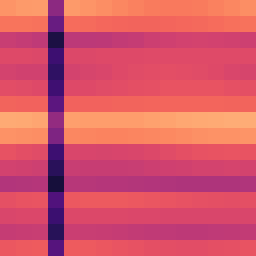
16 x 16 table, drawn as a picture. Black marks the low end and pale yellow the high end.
On average the colour sits 60% of the way up the scale. Column 4 differs from the columns beside it. The bottom left is the ninth with the lowest average. The values are skewed, with a long tail toward low values.
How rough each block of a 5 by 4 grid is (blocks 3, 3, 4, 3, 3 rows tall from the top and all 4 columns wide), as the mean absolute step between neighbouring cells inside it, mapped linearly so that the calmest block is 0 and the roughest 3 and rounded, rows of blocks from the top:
3 1 1 1 / 2 0 0 0 / 3 1 1 1 / 3 1 1 1 / 2 1 1 1
